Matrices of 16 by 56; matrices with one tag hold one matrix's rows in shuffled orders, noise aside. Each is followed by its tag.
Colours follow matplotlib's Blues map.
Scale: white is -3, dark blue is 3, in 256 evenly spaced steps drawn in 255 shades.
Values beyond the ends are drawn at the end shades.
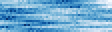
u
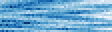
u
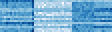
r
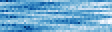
u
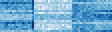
r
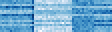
r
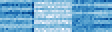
r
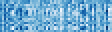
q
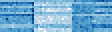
r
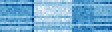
r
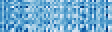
q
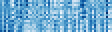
q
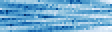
u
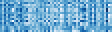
q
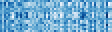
q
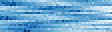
u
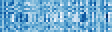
q
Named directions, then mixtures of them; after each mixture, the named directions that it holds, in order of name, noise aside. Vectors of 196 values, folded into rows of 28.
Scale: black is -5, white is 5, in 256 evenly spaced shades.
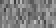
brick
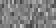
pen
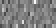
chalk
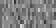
brick, pen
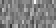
chalk, pen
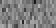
brick, chalk, pen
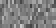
pen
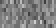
brick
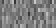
brick, chalk, pen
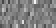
chalk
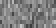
pen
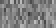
brick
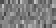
brick, chalk, pen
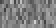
brick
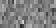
brick, chalk, pen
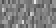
chalk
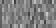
brick, chalk, pen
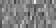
brick, chalk, pen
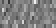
chalk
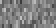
brick, chalk, pen
